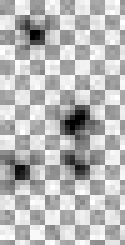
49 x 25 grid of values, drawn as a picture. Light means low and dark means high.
No single row or column stands out from its neighbours. Four bumps rise from the field. The centre is the ninth with the highest average. Overall the values sit about 30% of the way up the scale. No overall slope runs across the table.
